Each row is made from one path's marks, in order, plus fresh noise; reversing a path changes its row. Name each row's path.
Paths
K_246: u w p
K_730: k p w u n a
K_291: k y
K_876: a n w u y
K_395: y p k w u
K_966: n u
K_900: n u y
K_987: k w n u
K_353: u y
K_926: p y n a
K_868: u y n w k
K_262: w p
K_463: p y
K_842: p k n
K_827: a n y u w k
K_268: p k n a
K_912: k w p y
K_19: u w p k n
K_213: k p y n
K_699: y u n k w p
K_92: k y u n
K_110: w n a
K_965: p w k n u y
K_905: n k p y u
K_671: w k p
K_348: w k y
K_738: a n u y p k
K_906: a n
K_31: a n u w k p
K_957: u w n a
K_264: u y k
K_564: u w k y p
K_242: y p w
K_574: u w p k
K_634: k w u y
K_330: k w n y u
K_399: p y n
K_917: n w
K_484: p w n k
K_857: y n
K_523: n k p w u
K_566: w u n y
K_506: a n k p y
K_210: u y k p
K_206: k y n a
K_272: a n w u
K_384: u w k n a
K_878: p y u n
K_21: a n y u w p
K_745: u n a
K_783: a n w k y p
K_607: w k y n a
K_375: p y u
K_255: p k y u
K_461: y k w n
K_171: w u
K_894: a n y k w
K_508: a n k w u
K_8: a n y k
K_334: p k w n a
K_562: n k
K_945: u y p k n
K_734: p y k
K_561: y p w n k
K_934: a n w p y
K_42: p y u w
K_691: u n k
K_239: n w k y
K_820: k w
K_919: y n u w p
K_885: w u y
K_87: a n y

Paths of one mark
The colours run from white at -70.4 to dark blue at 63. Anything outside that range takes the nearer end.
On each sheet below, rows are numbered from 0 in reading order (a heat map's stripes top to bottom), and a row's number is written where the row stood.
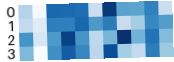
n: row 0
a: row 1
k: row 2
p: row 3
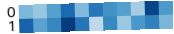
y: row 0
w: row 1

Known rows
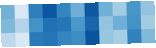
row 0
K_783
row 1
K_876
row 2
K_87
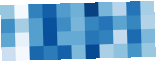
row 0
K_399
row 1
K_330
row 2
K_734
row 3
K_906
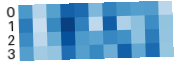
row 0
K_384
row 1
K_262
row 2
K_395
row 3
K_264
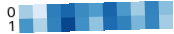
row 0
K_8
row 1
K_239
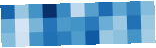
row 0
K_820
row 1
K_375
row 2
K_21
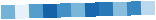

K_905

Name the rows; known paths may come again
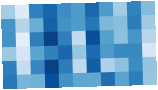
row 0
K_8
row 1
K_42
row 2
K_484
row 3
K_966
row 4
K_262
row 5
K_634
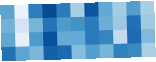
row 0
K_334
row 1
K_375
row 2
K_734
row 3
K_171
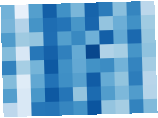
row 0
K_905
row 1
K_876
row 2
K_264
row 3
K_934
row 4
K_564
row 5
K_878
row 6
K_730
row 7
K_87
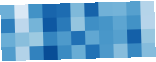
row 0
K_31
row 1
K_574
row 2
K_353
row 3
K_607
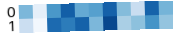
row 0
K_463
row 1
K_906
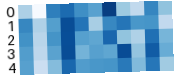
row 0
K_926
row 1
K_987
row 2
K_242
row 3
K_291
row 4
K_210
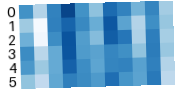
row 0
K_239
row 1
K_506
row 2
K_213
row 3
K_395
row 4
K_868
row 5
K_900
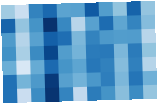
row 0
K_857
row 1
K_820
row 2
K_384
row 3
K_461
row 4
K_945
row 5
K_348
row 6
K_671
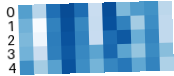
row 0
K_917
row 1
K_842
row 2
K_562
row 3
K_894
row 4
K_330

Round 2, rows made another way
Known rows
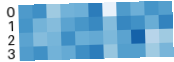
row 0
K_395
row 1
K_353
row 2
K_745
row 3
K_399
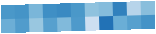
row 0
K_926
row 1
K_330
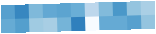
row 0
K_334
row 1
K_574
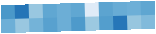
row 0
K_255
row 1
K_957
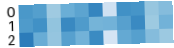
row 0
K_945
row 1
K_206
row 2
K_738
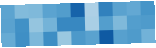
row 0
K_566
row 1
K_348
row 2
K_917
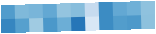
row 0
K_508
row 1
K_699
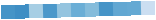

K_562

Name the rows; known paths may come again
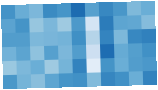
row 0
K_857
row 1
K_523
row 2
K_634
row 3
K_330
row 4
K_171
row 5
K_353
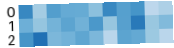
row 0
K_906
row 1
K_957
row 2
K_842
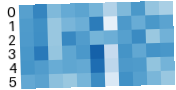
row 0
K_334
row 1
K_395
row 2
K_206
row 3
K_242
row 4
K_878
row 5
K_19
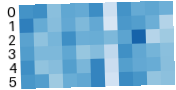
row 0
K_965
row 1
K_31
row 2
K_745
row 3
K_508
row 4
K_827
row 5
K_945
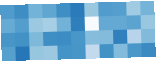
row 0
K_399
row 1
K_574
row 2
K_926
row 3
K_912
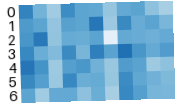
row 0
K_8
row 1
K_461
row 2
K_255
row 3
K_900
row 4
K_506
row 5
K_894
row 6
K_272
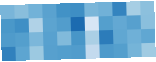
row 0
K_110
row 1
K_561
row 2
K_92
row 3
K_783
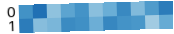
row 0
K_291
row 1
K_87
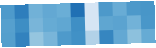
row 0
K_42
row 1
K_375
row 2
K_213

